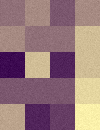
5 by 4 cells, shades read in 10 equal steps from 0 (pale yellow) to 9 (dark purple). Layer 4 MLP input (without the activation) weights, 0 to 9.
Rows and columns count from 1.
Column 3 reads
6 5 8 6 7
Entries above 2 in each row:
4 3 2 3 3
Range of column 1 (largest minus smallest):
6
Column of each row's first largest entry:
3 2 1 1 2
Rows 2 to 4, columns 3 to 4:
5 2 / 8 2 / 6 1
